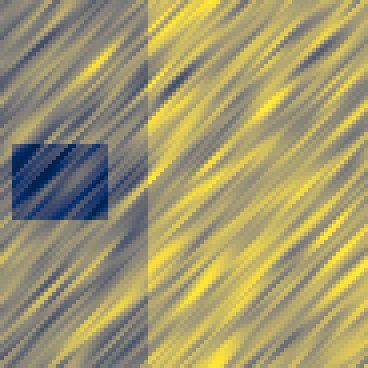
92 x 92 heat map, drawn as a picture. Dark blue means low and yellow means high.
Grain: diagonal, up to the right. Seam: vertical, 40% of the way across, the right part higher. Odd patch: lower, in the middle left. Ninth with the lowest average: middle left.
